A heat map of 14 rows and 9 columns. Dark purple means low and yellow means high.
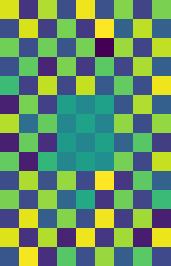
Grain: checkered. Slope: none. Odd patch: calmer, in the centre. Calmest part: centre.
